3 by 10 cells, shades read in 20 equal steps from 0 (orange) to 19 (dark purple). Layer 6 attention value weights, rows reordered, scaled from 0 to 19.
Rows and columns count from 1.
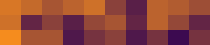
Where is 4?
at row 1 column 5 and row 2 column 1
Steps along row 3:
up same up down down up down up down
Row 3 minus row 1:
-3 3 0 11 9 0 1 7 12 4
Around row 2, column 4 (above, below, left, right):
6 17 11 10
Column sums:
7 28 27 39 27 30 48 25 36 37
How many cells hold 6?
3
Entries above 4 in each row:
8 9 9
